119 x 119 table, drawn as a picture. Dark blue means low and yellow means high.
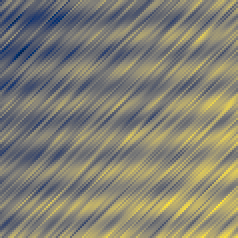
Ninth with the lowest average: top left. Stripes: horizontal, repeating 7 times. Average level on the scale: 50%. Mirror symmetry: none. Slope: up to the bottom right. Histogram: bell-shaped. Ninth with the highest average: bottom right. Grain: diagonal, up to the right.
